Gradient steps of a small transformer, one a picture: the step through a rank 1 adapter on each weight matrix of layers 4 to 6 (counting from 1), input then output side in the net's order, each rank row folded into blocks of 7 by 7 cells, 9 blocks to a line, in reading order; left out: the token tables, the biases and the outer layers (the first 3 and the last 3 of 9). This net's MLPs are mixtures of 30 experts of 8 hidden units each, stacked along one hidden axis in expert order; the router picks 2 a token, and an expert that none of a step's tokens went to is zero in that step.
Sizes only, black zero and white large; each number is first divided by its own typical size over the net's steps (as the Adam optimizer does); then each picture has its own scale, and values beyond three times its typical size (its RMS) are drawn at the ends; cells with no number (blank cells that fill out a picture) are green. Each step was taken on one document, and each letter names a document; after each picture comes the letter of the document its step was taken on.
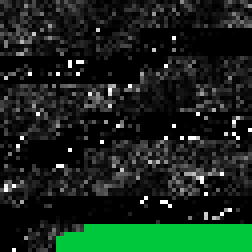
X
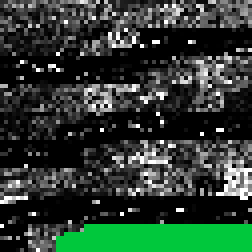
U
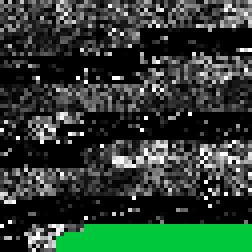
U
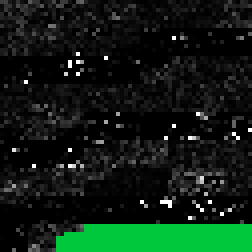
X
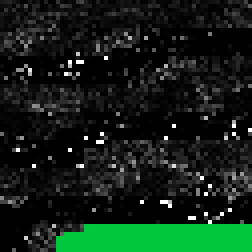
X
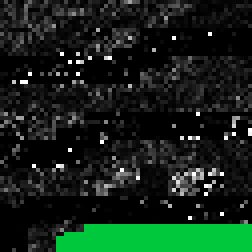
X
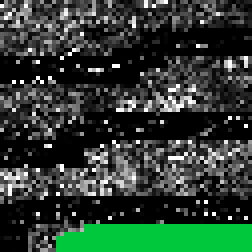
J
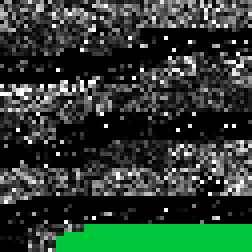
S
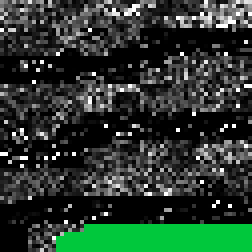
S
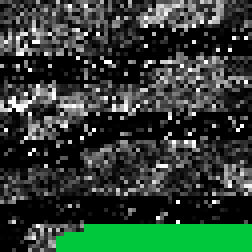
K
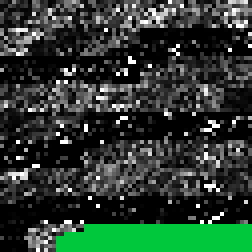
K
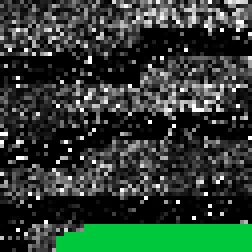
K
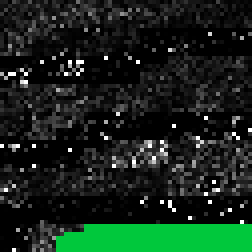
X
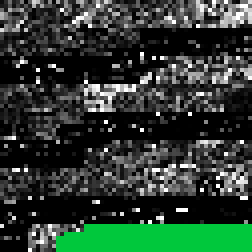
U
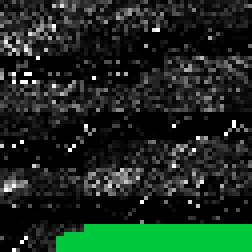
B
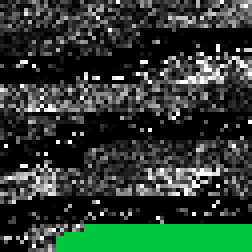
U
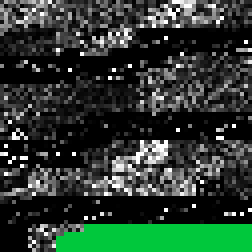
S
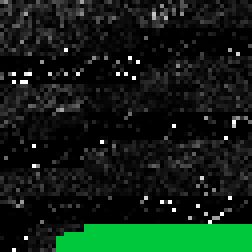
X
